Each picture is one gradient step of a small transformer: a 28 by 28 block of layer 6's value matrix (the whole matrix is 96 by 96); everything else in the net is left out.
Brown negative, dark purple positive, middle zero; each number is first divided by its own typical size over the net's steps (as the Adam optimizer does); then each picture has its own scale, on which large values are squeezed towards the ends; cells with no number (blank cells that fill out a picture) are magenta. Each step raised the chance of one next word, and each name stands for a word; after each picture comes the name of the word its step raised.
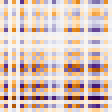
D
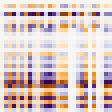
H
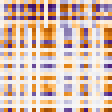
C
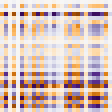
H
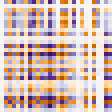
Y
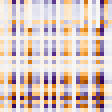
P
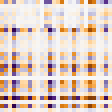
D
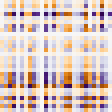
H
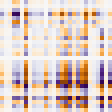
H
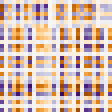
C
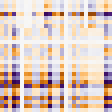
H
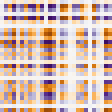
C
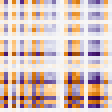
P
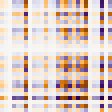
D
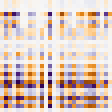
H
